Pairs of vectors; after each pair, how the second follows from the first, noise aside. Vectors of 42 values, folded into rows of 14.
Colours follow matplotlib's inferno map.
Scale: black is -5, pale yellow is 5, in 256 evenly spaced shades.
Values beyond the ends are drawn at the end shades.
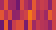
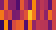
scaled up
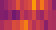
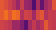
negated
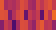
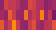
negated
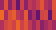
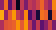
scaled up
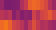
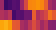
scaled up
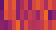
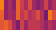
negated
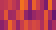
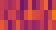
negated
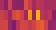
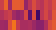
negated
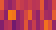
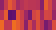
negated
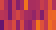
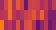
negated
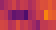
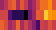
scaled up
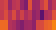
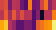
scaled up
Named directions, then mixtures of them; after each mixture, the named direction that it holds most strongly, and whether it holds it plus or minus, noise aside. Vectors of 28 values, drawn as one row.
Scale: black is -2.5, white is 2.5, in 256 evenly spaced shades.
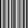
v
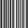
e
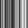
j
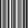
v, plus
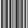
v, minus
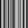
v, plus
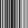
j, plus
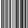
v, minus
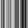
j, minus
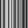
v, plus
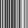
j, plus
